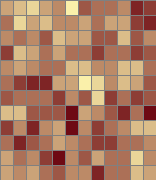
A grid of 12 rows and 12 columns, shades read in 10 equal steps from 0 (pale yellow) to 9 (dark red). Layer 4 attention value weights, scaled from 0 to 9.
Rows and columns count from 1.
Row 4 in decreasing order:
7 7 7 6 5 5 5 5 5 3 3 2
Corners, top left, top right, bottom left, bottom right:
3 7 3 3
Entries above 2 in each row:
9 10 10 11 8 9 11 10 10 12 11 11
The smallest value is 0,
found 2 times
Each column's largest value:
7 8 8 8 9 9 6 8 7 8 8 9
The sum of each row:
48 48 51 60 42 50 64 66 59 64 56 52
